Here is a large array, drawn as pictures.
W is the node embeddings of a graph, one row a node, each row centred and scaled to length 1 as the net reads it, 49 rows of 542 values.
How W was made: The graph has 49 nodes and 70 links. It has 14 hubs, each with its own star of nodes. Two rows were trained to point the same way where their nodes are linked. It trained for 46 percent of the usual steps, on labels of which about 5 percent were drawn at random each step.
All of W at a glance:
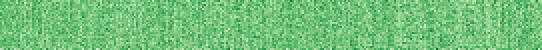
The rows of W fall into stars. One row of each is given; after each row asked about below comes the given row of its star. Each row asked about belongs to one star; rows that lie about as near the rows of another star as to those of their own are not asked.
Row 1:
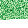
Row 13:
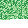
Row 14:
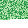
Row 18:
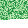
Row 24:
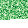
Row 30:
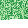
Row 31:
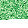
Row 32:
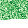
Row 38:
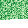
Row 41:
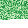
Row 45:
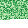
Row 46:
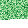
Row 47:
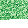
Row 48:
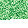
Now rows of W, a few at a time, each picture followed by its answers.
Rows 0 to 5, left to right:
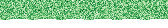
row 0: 1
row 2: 18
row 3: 47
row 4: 31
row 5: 24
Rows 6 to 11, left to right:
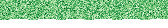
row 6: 18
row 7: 48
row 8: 47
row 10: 48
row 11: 13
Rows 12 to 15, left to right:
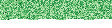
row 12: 30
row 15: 31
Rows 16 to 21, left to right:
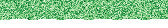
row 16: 45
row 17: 38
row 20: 48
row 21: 32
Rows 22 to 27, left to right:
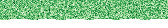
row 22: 13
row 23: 13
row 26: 41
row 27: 48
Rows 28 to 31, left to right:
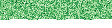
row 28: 30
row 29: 31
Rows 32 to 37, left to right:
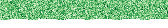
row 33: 14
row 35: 30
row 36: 24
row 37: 24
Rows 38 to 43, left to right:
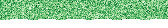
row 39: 45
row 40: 45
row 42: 31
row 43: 24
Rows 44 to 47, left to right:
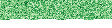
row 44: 41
